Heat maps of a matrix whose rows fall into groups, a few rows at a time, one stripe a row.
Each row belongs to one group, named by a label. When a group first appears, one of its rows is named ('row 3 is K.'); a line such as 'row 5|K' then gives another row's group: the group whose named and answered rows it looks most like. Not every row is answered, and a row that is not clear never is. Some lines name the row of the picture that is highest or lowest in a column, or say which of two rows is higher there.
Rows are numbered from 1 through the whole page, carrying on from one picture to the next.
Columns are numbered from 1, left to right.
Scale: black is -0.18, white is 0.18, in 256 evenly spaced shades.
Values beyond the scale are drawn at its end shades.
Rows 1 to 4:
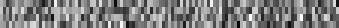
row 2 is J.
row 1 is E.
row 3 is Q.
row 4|E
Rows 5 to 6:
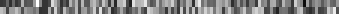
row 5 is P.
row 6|E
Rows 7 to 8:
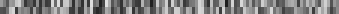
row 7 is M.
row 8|M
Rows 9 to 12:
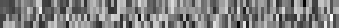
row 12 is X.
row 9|P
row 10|P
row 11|Q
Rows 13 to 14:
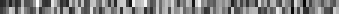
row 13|P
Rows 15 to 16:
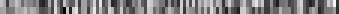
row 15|E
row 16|E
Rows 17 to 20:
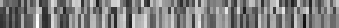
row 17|Q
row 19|P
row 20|P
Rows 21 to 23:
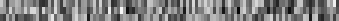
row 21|E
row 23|X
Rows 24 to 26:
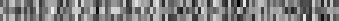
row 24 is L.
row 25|Q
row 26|L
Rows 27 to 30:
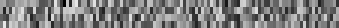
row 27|E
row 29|M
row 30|L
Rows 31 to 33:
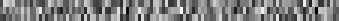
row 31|X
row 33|Q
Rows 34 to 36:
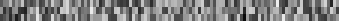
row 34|M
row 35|Q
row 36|P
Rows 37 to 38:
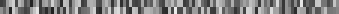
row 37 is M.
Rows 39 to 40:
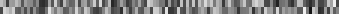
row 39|E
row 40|X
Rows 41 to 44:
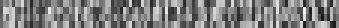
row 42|X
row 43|L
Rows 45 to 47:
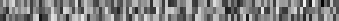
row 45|L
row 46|M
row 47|X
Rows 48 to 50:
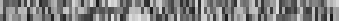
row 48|Q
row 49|J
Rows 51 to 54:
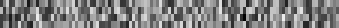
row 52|Q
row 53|P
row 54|J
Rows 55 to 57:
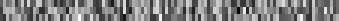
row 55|L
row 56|X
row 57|J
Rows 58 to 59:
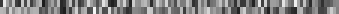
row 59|E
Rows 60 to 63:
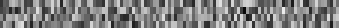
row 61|P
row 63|M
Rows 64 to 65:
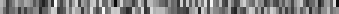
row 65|Q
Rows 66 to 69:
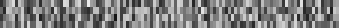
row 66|M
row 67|J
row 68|M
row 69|L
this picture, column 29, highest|69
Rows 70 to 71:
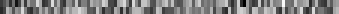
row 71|J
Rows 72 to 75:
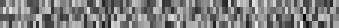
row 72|J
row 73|L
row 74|P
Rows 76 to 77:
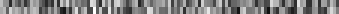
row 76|Q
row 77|E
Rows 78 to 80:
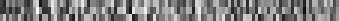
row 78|X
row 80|M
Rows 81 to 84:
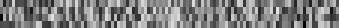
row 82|M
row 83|M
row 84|P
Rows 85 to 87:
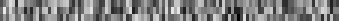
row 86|M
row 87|L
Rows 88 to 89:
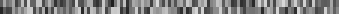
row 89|Q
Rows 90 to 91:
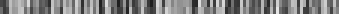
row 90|M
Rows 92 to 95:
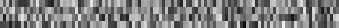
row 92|Q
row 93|L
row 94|J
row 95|P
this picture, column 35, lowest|94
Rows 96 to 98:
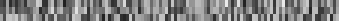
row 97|X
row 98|J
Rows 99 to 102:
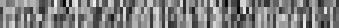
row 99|E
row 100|X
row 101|L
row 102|L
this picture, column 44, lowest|100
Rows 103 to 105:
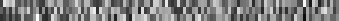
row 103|X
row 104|Q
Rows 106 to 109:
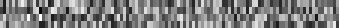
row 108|L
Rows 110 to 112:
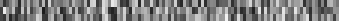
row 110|Q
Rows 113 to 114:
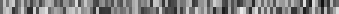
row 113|L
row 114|J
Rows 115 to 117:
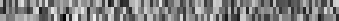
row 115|J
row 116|X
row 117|E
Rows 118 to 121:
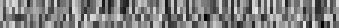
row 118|J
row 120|Q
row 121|L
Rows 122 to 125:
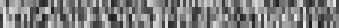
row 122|E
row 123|L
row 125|X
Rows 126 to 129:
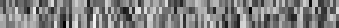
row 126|X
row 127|J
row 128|E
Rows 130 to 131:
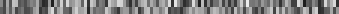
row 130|Q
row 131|X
